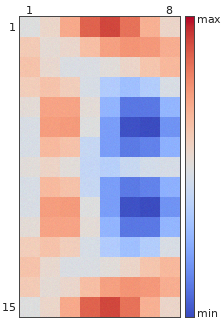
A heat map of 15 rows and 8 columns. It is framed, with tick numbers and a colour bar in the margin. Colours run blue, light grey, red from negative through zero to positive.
The field is mottled with small blotches. The ninth with the lowest average is the middle right. Overall the values sit about 50% of the way up the scale. It is mirror symmetric from top to bottom.
